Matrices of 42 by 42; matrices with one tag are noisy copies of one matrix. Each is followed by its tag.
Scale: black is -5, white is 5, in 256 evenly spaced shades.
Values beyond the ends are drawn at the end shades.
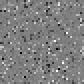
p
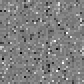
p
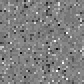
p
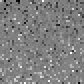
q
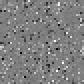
p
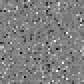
p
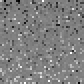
q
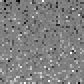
q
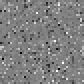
p
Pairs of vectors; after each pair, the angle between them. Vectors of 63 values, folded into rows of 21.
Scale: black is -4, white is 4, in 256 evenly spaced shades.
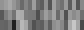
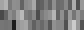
nearly parallel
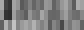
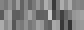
orthogonal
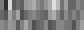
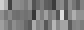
partly opposed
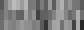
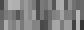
nearly parallel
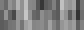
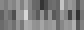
nearly parallel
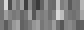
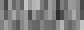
nearly opposite
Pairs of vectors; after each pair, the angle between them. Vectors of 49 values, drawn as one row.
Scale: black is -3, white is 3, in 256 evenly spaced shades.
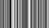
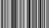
partly opposed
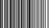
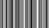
orthogonal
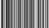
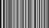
partly opposed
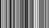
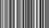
partly aligned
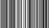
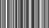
partly opposed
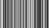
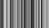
partly opposed
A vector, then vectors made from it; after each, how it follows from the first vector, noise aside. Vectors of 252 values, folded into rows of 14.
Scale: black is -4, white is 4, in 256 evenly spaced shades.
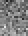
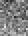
copied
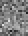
wrapped around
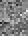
wrapped around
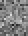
wrapped around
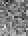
copied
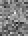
wrapped around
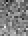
copied
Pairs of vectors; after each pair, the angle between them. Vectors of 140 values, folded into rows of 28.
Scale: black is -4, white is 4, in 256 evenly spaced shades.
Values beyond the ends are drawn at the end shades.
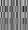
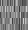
partly opposed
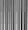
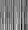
nearly parallel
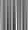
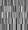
partly opposed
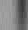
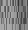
partly aligned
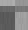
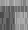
nearly parallel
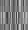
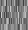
orthogonal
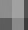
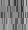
partly opposed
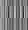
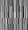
nearly parallel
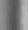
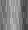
nearly opposite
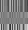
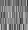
partly aligned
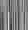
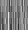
nearly parallel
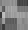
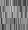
partly aligned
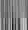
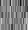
orthogonal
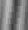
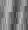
nearly parallel
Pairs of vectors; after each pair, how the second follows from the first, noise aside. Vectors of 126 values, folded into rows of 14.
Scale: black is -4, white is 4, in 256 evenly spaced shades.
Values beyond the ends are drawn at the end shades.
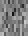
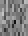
reversed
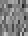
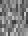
wrapped around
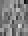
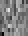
reversed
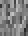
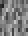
reversed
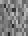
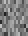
wrapped around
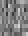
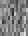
wrapped around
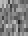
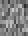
wrapped around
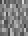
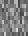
reversed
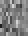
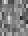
wrapped around
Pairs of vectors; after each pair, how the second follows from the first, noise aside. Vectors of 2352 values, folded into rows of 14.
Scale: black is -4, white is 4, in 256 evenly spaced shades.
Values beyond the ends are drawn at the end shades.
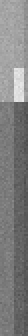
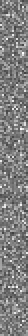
shuffled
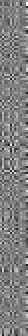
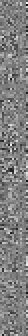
sign-scrambled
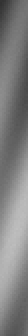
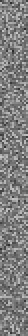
shuffled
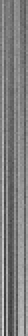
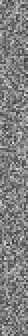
shuffled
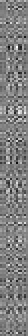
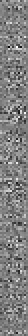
sign-scrambled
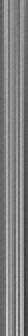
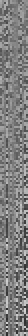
sign-scrambled
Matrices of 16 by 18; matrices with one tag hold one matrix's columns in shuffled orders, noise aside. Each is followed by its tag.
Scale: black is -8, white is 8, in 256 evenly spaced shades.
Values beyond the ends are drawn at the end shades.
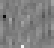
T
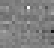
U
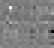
U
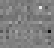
U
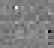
U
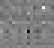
U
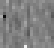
T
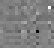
U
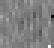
T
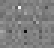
U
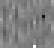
T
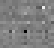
U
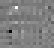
U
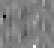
T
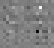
U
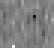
T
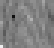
T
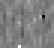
T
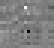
U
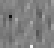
T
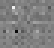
U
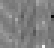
T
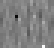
T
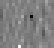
T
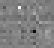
U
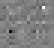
U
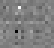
U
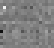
U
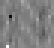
T
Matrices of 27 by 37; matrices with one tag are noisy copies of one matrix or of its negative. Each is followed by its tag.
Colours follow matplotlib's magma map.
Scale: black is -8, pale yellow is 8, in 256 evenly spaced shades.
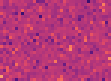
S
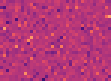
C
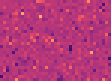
S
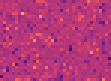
S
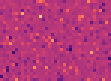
S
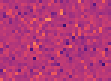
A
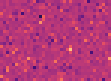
S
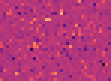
A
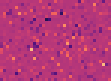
A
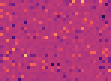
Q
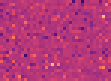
Q
